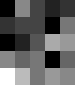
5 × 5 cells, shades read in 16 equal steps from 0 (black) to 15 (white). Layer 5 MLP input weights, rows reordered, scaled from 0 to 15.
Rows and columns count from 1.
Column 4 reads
2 0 10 0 9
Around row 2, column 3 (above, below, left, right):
4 5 4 0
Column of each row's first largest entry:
2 5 4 1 1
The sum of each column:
26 31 27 21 33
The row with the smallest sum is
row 1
